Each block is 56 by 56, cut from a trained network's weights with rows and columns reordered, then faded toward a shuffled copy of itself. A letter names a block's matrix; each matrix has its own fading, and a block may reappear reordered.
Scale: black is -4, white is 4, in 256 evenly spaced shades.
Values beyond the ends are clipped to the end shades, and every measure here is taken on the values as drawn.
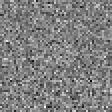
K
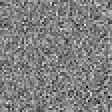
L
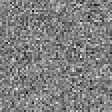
L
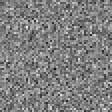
L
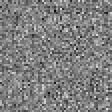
L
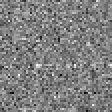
K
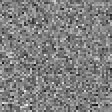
L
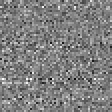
K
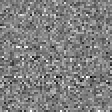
K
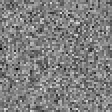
L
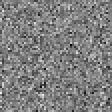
L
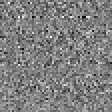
K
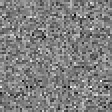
K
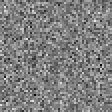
L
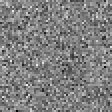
L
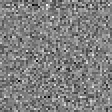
K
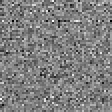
K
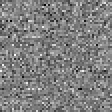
K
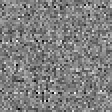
K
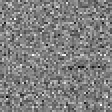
K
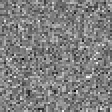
K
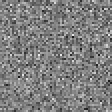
L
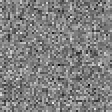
L
